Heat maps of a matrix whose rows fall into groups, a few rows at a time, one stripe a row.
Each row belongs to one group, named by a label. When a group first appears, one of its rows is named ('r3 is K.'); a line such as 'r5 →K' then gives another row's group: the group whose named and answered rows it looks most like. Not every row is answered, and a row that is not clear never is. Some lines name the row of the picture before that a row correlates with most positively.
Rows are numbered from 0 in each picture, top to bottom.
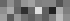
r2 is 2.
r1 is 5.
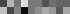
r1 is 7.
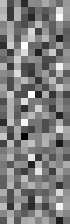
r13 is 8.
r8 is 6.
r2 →2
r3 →5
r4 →8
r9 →2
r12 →2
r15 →5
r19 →7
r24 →5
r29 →2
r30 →5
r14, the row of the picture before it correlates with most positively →0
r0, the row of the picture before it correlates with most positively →1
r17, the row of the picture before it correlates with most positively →0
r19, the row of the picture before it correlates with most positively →1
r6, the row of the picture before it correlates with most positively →0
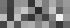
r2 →2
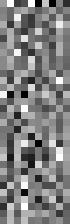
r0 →8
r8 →8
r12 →8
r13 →7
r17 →7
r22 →2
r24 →7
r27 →7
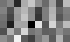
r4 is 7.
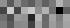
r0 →2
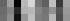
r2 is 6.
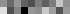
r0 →2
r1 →7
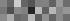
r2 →8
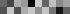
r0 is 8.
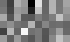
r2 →2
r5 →2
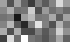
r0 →2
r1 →8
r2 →6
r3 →5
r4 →2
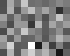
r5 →2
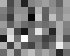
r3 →2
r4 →5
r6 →2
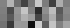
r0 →5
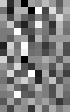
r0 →7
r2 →2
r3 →5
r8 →7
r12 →5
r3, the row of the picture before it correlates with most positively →0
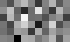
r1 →5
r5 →6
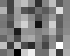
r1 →2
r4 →6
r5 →6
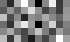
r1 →6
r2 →7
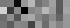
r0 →6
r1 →7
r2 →6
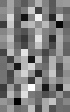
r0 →5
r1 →8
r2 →5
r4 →5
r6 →5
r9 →6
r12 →6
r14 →6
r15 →8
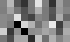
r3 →6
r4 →7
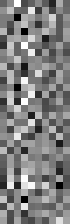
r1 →8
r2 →6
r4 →7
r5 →6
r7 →8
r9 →7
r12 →6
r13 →8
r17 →8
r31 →2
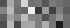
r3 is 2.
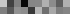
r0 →7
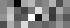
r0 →6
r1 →5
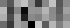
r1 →7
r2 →7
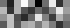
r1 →2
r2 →5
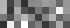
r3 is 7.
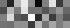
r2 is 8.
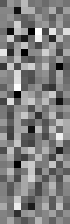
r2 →5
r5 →5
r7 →7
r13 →6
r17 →2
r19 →2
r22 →5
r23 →6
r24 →8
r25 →6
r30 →6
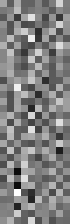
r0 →2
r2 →6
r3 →2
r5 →8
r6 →2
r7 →5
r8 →8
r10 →8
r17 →2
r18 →8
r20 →2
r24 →6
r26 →6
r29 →6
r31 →8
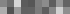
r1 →2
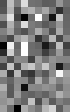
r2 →5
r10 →2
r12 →7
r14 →8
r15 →6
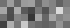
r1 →2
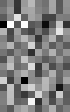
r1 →6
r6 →8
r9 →8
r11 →7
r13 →5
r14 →8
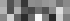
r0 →7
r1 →2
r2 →5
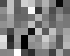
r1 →8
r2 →5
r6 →7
